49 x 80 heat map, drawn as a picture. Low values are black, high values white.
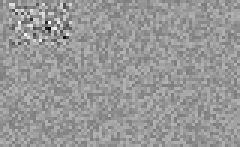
Odd patch: rougher, in the top left. Grain: fine. Odd rows or columns: none. Roughest part: top left.
